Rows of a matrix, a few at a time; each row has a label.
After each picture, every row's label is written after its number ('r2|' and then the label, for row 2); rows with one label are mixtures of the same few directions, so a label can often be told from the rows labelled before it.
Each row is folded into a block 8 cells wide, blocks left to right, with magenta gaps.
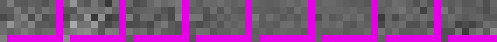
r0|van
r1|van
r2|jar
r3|van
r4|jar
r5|jar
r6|jar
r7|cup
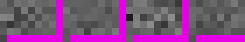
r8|van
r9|cup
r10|jar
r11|van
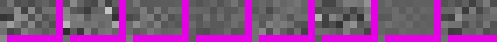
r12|van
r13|jar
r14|van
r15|van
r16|cup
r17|jar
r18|van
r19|van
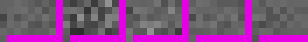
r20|jar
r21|van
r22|cup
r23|jar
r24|van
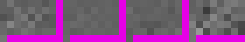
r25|van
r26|van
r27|cup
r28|cup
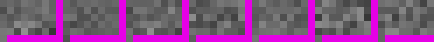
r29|cup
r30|van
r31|cup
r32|jar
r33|van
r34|jar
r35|van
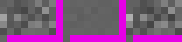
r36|jar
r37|van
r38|jar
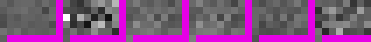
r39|jar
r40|jar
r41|van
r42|van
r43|van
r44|cup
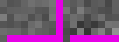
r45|jar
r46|cup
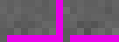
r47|cup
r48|cup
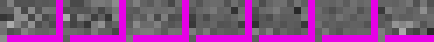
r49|van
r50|jar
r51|van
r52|jar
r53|jar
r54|cup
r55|cup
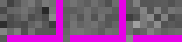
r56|jar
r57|van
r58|van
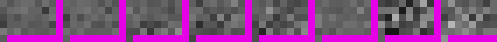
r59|jar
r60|jar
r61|cup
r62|van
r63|cup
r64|jar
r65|van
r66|van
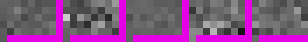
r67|cup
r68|jar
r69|jar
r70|cup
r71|jar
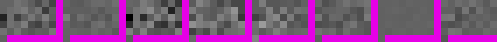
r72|jar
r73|jar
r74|jar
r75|jar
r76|van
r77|jar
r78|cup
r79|van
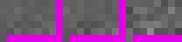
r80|cup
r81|cup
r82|cup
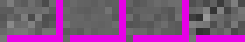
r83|van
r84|jar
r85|jar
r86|van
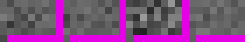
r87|van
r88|jar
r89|van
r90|van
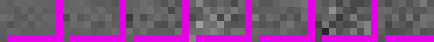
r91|van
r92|jar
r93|jar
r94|van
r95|jar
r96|cup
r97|van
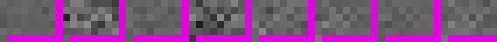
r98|jar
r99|jar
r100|cup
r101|van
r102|cup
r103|van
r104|van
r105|van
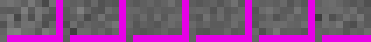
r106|van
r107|cup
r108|van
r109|van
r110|cup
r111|jar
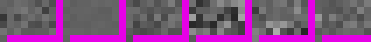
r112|jar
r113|jar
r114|van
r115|jar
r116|cup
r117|jar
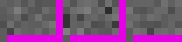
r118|cup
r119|jar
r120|cup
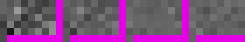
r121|cup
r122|cup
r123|jar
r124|cup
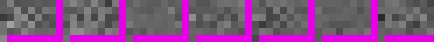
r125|van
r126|van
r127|jar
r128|jar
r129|van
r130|cup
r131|jar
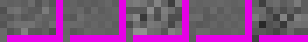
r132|cup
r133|van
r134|van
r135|van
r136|van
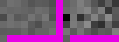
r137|jar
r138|jar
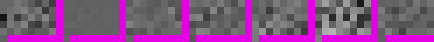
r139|jar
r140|van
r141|jar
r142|van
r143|cup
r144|van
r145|cup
